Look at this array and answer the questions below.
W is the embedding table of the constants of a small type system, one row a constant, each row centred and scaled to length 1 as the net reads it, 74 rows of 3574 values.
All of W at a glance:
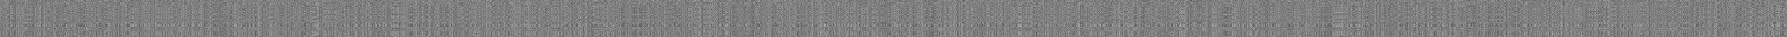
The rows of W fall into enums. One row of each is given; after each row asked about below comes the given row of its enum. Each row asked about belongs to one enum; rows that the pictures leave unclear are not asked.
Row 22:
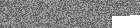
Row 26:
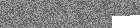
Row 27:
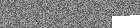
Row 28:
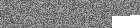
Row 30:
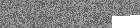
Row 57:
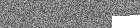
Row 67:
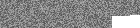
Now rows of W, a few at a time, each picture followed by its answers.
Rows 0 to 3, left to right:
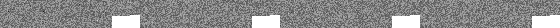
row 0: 57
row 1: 22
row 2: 26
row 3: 22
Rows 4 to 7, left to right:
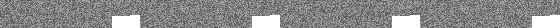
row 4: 28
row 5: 67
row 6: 57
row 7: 67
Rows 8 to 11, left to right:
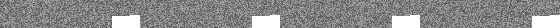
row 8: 22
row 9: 67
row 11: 57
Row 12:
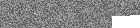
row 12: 26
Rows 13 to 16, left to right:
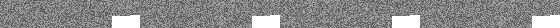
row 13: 57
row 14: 30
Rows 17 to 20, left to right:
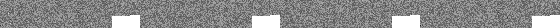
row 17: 26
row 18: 30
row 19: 28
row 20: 26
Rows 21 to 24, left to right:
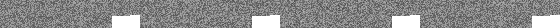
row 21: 30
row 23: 27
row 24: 30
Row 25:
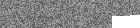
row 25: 30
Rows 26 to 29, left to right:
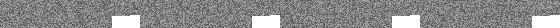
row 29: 57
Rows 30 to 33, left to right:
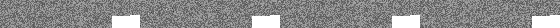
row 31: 26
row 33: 22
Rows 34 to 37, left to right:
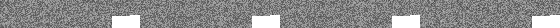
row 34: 22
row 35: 30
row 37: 27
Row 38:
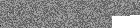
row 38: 26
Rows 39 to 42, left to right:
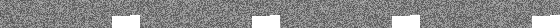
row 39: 28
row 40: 22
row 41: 67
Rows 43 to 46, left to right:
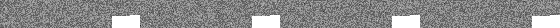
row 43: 22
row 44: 26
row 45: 57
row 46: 57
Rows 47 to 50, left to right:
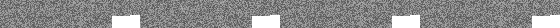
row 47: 30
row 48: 67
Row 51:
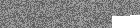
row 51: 30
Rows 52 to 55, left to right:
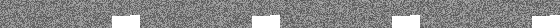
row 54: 28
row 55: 22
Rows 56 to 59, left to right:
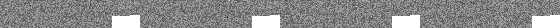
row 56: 57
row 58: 28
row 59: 30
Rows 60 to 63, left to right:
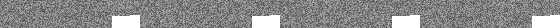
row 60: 57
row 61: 27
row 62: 22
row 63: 30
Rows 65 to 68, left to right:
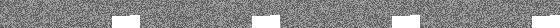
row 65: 22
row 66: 30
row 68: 22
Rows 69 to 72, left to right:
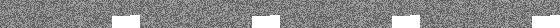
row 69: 30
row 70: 22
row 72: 28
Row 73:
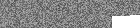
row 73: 27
